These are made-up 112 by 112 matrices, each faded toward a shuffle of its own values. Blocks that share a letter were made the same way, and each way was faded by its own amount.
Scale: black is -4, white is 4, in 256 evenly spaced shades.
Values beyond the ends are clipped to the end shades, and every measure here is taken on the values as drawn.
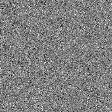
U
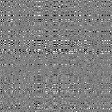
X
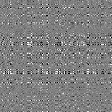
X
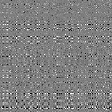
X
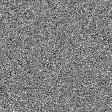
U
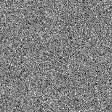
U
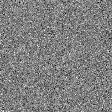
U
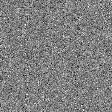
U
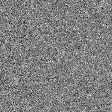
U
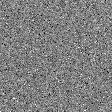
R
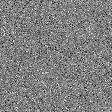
R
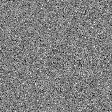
U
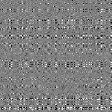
X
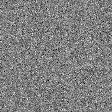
U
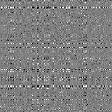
X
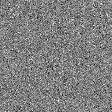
U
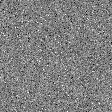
R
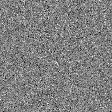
U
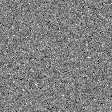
R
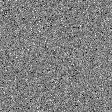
R
